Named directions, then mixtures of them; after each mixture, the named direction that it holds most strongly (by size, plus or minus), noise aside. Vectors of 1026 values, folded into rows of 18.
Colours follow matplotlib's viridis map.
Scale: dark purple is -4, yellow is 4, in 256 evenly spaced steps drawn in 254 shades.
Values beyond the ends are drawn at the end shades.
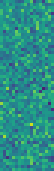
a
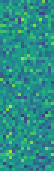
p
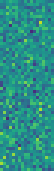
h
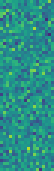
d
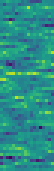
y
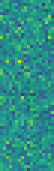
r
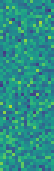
h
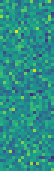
r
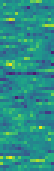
y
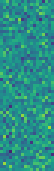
p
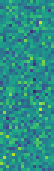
h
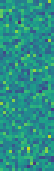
a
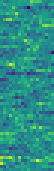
y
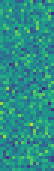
a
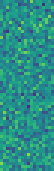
r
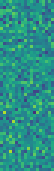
d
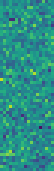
p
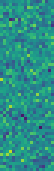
p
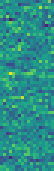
y
